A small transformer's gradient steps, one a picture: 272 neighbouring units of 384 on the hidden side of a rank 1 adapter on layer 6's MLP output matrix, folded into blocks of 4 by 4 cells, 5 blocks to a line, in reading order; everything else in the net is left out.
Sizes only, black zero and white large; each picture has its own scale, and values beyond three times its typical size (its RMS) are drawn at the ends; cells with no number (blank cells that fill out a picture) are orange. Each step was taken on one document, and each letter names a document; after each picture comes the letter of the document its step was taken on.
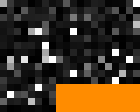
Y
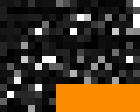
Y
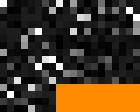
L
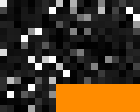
L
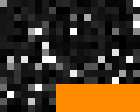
Y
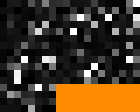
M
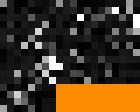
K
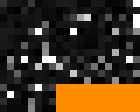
Y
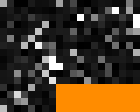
K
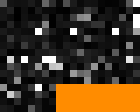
M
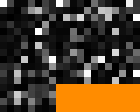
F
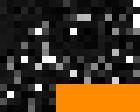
Y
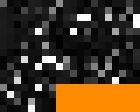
F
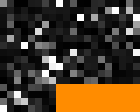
K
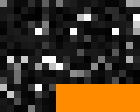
M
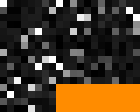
L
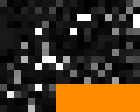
F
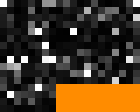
M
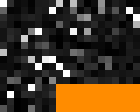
L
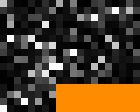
K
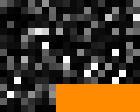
F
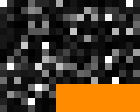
F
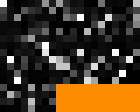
Y
